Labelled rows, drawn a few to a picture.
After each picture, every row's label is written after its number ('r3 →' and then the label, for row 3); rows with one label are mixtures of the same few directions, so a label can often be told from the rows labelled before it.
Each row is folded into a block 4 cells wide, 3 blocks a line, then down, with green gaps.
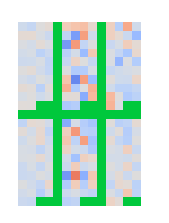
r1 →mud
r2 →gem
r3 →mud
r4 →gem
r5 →gem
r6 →gem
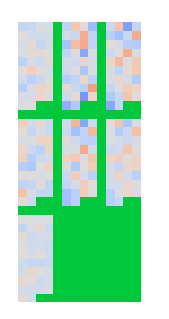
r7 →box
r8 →gem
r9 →mud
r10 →mud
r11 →mud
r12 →mud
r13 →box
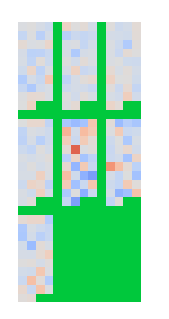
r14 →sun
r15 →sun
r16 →gem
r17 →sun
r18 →sun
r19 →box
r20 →sun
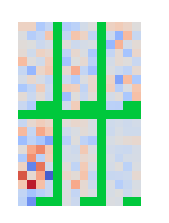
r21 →mud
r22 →mud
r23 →gem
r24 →sun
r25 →sun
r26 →sun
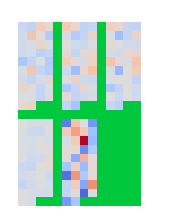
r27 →mud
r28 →mud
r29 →mud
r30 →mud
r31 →gem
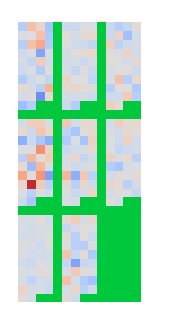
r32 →gem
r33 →sun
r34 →gem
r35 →sun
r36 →gem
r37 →box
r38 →mud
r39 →box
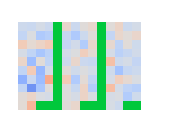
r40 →sun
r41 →gem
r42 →box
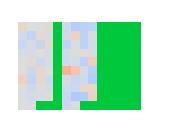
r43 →gem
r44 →box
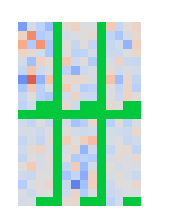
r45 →gem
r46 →box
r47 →gem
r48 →box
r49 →sun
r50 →mud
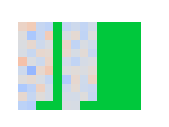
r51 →mud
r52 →gem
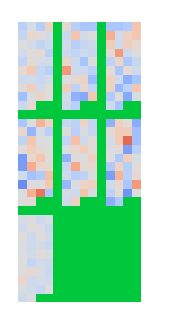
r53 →mud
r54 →box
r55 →sun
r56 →box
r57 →box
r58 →gem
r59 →box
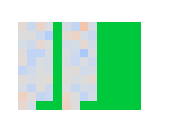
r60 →mud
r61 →mud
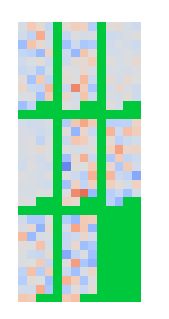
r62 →gem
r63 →sun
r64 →sun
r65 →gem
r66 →box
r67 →sun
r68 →gem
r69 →mud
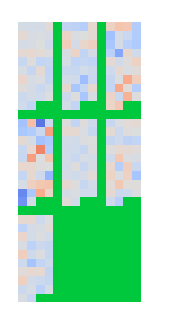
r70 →sun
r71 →sun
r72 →sun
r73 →mud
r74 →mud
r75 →sun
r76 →box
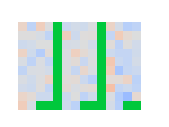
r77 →mud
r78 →sun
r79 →box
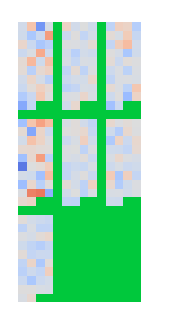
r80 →mud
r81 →sun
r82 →gem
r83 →box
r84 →gem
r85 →gem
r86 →sun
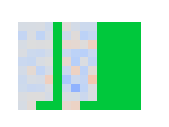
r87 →sun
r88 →sun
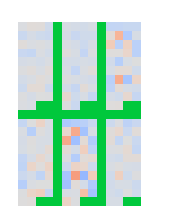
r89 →sun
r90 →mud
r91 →gem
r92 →box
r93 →gem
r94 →gem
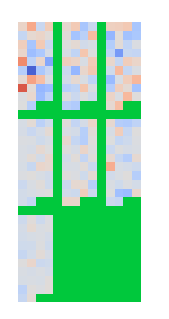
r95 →box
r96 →mud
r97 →sun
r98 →mud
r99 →gem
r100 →box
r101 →mud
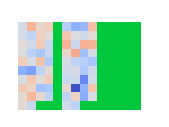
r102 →box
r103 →sun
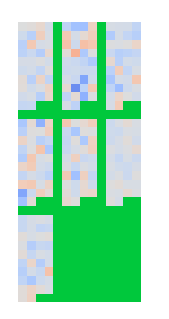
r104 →gem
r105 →sun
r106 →sun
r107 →mud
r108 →gem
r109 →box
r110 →sun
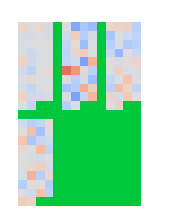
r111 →mud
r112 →box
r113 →sun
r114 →gem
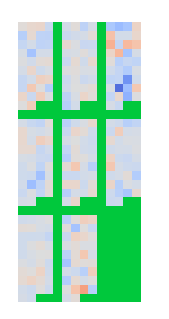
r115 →sun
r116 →mud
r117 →sun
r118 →sun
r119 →mud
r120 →box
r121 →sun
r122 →box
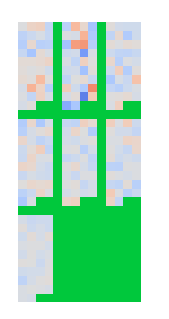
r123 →sun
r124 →gem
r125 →sun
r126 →mud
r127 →mud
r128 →mud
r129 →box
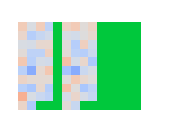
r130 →mud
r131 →box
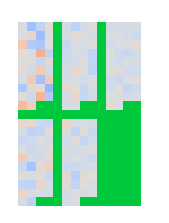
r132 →gem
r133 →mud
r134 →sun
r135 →mud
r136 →gem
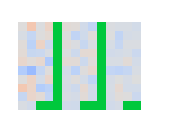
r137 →box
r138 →mud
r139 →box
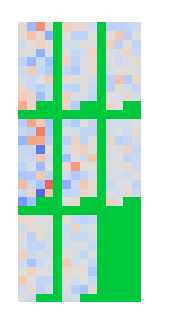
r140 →mud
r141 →mud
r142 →gem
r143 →gem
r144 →box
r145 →gem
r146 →box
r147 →box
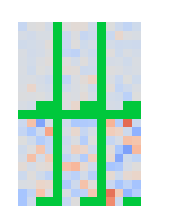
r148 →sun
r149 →sun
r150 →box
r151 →mud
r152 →box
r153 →mud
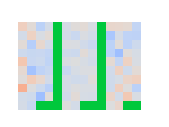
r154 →box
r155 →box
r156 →sun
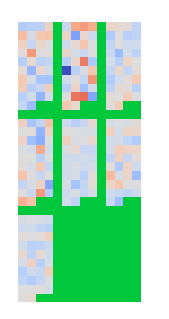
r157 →sun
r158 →box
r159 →sun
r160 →gem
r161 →sun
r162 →sun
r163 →sun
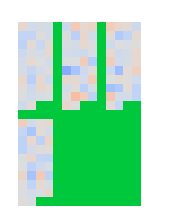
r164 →gem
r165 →box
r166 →mud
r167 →gem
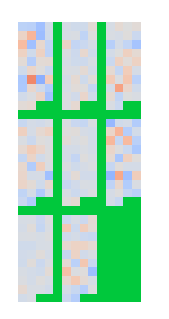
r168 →gem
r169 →gem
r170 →sun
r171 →sun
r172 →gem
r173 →gem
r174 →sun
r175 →sun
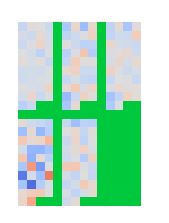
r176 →gem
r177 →mud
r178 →mud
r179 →sun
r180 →box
